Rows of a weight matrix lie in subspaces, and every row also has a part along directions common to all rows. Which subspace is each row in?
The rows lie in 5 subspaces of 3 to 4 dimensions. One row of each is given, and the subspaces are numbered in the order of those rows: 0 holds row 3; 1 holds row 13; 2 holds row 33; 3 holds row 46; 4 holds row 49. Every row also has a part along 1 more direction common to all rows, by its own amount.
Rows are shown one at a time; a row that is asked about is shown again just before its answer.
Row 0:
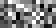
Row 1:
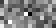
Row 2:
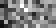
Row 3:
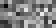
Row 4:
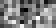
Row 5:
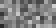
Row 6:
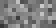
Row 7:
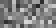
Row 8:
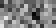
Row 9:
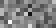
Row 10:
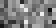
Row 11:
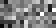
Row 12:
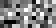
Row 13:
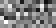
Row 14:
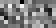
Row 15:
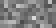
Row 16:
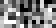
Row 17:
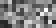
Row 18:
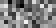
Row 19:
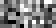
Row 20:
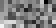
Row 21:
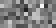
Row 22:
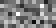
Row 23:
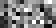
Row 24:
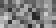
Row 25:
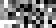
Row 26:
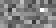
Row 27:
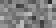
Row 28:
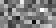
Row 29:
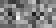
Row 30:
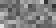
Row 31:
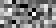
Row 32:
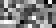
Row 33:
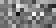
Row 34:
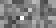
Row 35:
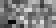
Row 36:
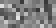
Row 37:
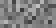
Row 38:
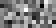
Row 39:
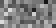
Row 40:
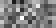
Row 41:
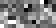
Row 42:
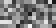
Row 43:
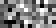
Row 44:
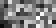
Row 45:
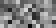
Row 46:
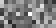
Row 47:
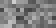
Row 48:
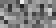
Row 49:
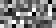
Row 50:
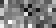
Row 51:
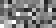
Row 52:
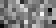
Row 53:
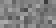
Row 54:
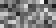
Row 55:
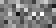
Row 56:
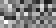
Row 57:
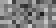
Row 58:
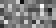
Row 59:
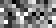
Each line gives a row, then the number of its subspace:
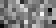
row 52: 1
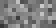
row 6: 1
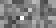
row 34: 2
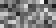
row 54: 0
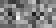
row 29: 2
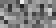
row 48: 1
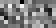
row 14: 1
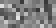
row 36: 1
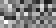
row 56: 1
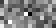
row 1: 3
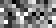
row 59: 2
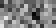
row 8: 3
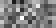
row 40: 2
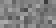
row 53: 2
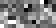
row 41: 0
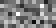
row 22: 1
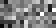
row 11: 1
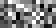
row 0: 2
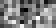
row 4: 0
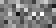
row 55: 2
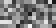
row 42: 4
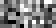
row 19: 0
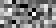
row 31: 4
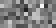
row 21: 3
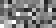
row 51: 4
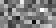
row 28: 3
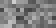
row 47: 2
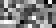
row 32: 4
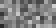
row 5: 0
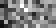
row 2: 2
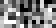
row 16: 0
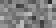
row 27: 4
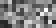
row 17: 0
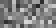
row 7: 2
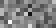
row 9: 3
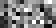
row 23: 3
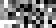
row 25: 4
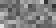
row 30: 0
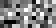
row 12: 4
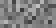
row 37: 2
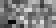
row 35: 2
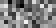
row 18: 2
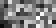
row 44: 0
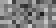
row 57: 4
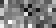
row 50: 3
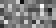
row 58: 1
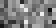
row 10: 1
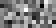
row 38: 3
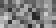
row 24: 3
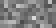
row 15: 4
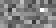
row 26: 3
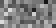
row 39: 4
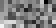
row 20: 0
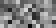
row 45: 3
